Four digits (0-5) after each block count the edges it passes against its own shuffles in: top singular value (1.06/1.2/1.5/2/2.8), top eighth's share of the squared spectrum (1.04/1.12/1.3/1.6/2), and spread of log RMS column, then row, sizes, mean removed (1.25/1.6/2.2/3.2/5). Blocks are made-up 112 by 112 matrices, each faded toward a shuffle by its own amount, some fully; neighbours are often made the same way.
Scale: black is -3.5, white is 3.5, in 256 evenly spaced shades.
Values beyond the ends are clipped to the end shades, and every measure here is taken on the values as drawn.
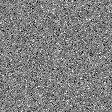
0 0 0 0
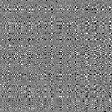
5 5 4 4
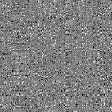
4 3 2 2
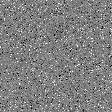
2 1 0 0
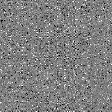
4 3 2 1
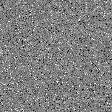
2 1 0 0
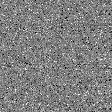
3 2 0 0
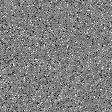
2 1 0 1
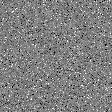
1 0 0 0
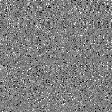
4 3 2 2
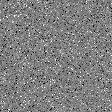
1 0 0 0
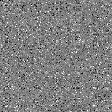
4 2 1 1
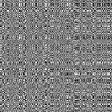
5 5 4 4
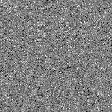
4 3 1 1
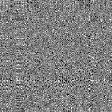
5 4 3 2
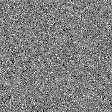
3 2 1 0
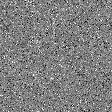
1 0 0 0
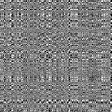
5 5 4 4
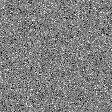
2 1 0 0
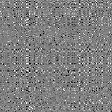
5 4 3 3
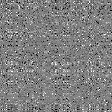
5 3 2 2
